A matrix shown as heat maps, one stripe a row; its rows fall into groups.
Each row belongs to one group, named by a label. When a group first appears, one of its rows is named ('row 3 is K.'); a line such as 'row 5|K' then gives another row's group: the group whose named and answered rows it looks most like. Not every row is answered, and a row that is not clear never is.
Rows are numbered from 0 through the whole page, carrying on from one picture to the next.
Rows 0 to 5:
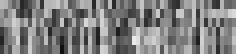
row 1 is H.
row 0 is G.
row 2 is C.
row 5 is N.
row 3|N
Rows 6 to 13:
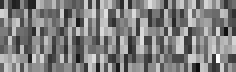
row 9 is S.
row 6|S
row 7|C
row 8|C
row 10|H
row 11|H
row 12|C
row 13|N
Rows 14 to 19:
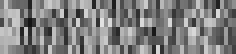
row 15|C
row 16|S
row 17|C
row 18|C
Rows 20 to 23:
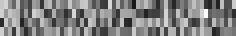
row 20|G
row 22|N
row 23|G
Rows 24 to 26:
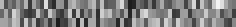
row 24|H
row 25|S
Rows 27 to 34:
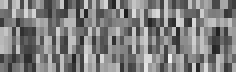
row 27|C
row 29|H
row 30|G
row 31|G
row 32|G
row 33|S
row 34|S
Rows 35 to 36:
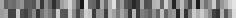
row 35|H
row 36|G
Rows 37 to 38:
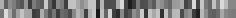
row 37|H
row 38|N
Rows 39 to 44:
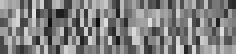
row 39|C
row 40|N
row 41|N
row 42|C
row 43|N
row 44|H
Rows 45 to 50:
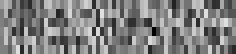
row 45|G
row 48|G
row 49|N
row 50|C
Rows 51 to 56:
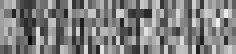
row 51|S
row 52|H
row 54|S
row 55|S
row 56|H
